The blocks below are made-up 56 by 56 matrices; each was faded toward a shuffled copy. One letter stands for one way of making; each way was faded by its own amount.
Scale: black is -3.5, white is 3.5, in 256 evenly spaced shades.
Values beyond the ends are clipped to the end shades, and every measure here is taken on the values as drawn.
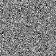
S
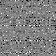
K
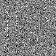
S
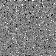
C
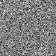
S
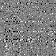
K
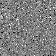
C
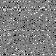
K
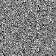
S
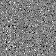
C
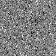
S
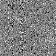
S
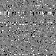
K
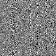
S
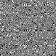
K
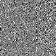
S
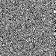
S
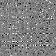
K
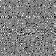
K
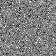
C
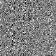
S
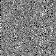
S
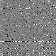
K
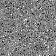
C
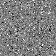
C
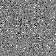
C
